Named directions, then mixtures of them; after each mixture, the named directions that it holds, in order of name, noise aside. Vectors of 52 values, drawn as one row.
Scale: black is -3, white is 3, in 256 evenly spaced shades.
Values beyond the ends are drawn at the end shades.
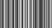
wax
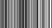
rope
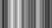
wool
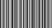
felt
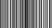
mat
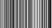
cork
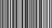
mat, wax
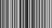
felt, mat, rope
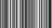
cork, mat, wool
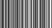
rope, wax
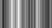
wool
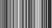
cork, wool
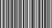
felt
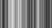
wool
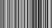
cork, rope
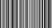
cork, felt, wax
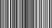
mat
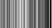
mat, rope, wool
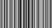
wax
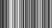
felt, rope, wool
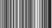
cork, wool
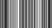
cork, rope, wool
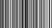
mat, rope, wax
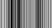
mat, wool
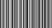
felt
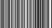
cork, mat, wax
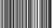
cork, felt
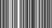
felt, mat, wool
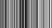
mat, rope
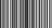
felt, mat
